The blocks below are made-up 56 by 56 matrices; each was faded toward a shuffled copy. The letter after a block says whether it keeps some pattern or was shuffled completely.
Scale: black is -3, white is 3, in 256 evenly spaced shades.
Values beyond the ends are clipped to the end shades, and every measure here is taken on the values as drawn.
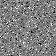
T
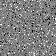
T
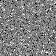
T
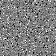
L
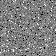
T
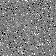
T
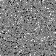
T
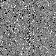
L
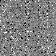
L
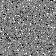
T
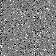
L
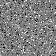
T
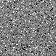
T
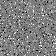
T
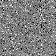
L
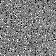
T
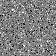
T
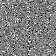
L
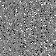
L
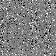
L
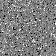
T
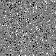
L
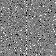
L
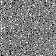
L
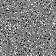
T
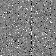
L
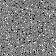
T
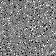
T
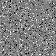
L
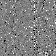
L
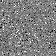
T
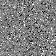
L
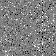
L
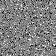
T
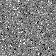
T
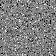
T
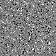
T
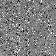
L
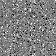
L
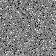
T
